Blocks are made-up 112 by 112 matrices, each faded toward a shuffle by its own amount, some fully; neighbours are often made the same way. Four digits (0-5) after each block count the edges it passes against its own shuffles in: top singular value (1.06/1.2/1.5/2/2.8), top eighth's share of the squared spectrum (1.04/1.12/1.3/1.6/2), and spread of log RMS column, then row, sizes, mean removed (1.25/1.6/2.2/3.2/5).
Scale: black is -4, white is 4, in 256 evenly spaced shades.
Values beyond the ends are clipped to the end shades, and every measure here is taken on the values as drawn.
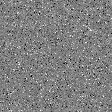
2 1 0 0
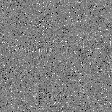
3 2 1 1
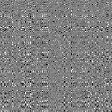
5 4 3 3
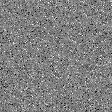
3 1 0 0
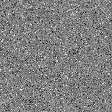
3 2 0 0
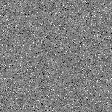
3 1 0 0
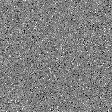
3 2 0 0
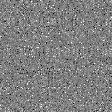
4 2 1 1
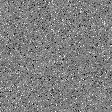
0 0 0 0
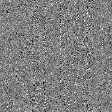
1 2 3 0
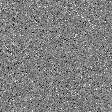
0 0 1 0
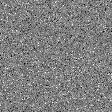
0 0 0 0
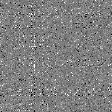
2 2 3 2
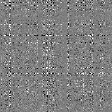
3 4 4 3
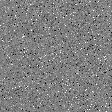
0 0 0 0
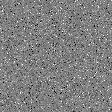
0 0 0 0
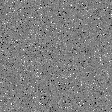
0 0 0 0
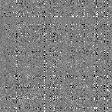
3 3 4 3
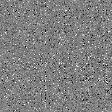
2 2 2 2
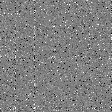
2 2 1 1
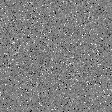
1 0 0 0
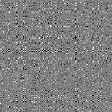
5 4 3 3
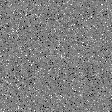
3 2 1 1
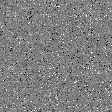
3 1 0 0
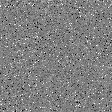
1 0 0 0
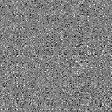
4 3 2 2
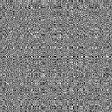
5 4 3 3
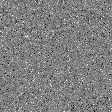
0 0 0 0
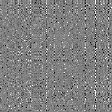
5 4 3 2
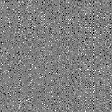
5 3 3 2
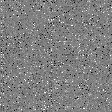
3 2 0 0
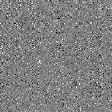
4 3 2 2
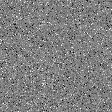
2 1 0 0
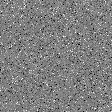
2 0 0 0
